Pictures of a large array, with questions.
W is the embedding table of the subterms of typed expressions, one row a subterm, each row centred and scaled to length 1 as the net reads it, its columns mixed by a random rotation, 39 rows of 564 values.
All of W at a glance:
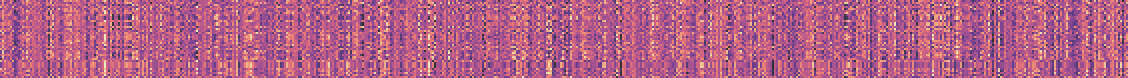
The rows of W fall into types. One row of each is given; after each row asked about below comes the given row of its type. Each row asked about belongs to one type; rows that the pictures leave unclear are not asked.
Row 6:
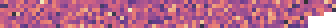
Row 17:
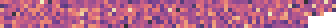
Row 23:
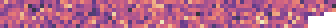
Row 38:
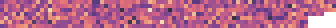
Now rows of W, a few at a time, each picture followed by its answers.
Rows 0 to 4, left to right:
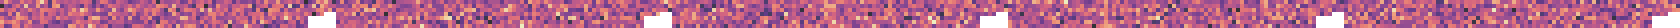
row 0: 17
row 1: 6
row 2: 23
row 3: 17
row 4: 38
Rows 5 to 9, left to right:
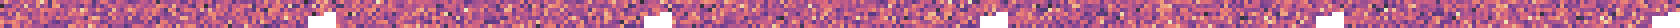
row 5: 17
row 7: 23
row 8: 23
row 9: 23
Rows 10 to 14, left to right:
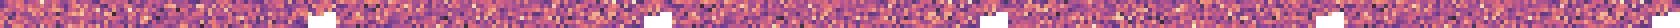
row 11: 23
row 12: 23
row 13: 6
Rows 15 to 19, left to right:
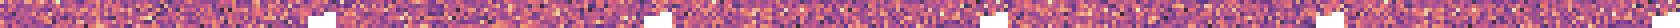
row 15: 17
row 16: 6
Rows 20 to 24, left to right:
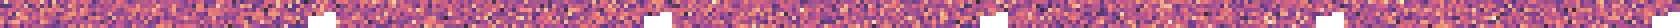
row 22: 6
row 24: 17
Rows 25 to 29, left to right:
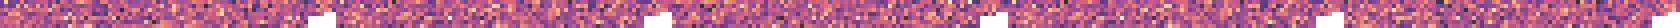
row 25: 6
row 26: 23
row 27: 23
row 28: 23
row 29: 38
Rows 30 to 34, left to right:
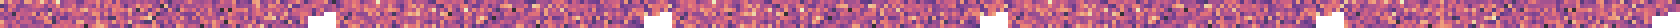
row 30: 17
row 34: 17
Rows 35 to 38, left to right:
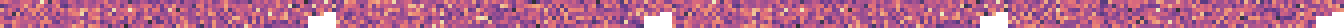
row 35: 17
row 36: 38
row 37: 17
